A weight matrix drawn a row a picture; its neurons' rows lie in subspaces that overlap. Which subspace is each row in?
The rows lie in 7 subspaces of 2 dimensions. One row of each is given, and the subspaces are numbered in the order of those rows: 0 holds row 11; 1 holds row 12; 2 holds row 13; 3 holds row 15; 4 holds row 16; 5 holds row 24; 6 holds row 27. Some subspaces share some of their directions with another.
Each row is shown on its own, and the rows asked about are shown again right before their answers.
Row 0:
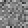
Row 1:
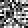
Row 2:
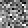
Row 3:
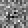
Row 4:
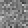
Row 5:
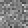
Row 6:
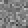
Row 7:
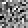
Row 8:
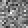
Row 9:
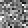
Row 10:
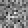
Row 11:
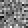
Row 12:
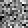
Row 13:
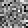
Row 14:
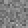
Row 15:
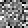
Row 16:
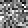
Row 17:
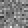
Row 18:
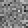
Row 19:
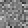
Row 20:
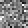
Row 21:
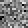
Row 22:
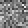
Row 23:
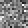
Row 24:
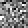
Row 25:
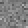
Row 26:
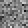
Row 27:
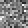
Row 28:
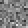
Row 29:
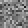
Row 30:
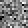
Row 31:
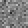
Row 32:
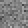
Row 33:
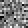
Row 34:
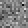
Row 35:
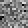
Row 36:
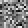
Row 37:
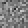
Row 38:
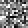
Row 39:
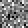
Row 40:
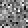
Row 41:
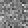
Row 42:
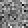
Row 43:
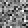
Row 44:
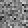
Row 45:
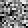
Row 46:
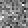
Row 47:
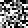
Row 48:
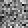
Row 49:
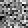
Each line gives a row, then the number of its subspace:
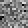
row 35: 5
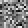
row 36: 4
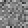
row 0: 3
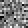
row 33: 0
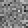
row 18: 2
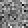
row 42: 6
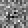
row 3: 6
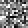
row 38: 6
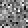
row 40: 2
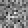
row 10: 6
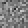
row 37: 5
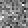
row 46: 2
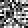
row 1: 0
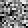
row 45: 3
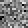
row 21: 5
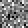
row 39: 6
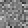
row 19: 3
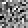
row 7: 5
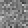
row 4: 1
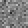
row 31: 3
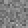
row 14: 1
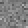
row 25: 1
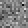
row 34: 2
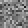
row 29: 4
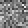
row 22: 4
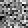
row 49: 6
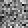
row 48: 1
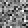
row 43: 5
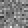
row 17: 0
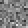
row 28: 1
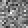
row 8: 3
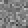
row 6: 1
